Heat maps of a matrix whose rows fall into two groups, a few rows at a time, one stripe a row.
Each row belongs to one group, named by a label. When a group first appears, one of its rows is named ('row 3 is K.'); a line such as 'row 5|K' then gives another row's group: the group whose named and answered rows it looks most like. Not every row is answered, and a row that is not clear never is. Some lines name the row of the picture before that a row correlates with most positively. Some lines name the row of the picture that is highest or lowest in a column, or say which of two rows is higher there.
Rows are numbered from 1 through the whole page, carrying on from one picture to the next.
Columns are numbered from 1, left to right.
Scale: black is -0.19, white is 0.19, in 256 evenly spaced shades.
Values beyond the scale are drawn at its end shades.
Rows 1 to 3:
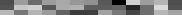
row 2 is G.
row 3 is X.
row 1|G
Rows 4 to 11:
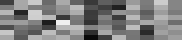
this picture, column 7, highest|9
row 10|X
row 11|X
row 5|G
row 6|X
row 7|X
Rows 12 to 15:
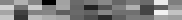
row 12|G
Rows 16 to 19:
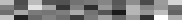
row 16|X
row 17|X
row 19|X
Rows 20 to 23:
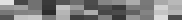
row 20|X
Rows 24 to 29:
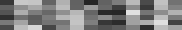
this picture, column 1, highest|28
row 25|G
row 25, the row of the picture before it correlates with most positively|23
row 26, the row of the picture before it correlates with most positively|21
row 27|G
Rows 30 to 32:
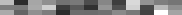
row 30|X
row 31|X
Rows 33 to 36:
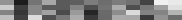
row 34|X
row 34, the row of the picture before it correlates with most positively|32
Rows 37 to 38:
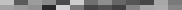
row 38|G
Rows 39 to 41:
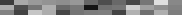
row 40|X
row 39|G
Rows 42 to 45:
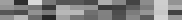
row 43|G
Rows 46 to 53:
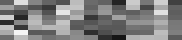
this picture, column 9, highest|49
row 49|X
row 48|G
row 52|G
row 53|G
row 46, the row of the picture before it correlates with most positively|45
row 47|G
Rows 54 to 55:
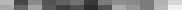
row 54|X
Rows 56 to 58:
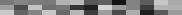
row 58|X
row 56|G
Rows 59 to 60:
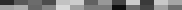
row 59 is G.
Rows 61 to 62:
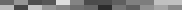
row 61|G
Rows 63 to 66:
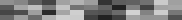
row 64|G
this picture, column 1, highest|63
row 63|G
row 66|G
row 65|G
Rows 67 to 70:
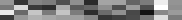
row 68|G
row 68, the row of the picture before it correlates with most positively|63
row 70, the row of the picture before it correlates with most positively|64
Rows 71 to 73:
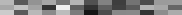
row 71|X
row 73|X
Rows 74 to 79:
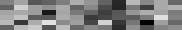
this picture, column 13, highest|75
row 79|G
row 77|G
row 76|G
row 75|G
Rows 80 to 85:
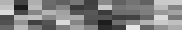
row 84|G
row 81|X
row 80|X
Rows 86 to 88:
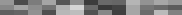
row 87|G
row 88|G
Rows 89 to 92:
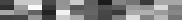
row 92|G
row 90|G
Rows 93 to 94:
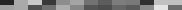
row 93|G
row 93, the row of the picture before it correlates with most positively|89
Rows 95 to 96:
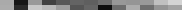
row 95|X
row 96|X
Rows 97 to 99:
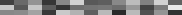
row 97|G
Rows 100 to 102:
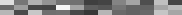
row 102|X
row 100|X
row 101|G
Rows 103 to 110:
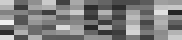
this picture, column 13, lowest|105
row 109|G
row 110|X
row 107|X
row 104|X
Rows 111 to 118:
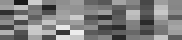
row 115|X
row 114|G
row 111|X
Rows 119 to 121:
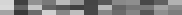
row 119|X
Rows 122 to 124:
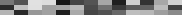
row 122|X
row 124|X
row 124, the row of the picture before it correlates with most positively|121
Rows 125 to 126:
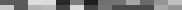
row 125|X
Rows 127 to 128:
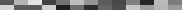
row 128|X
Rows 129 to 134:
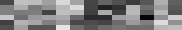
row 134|G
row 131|G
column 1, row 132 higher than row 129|Yes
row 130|G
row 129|G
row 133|G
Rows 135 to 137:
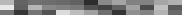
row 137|G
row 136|X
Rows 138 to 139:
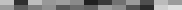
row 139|X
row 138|X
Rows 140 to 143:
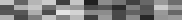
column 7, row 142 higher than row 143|Yes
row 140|X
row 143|X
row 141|G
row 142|G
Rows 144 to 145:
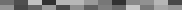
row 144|G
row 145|X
